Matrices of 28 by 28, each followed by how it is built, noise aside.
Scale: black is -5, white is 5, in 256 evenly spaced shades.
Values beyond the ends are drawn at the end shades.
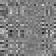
low rank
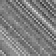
Toeplitz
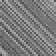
Toeplitz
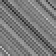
Toeplitz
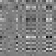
low rank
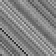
Toeplitz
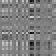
low rank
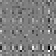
low rank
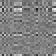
low rank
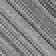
Toeplitz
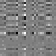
low rank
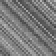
Toeplitz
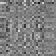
low rank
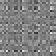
low rank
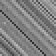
Toeplitz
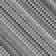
Toeplitz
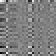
low rank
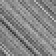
Toeplitz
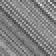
Toeplitz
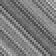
Toeplitz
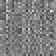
low rank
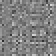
low rank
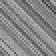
Toeplitz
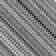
Toeplitz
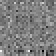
low rank
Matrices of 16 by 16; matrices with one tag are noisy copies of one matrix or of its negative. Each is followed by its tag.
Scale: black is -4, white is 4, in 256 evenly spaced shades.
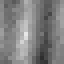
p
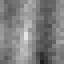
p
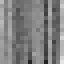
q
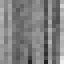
q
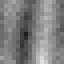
p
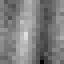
p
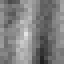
p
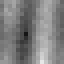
p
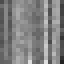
q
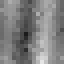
p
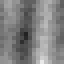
p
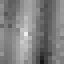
p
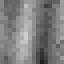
p
